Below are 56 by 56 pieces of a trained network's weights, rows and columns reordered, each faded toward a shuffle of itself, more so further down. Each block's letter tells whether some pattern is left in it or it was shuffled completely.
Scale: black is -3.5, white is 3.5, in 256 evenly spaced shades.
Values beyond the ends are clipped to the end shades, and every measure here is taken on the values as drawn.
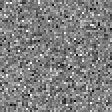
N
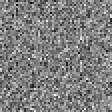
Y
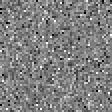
N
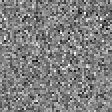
Y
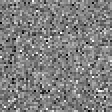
Y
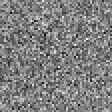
N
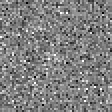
N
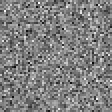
N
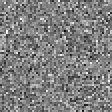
Y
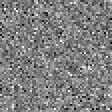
Y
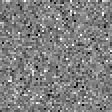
N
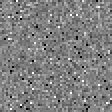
N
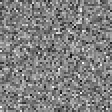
Y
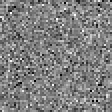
N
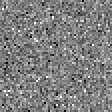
N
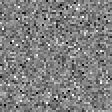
N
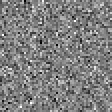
Y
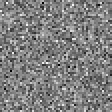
Y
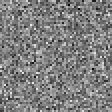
N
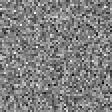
N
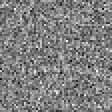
N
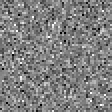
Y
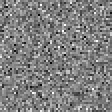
Y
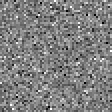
N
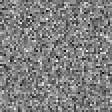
N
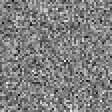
Y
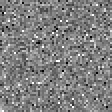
N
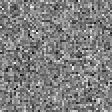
Y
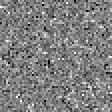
N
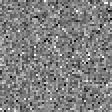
N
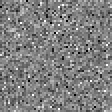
N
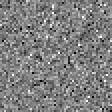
N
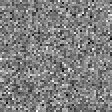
N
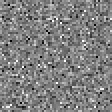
Y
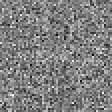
Y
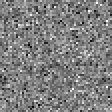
N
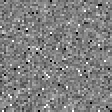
N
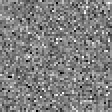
Y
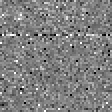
Y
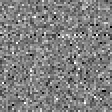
Y
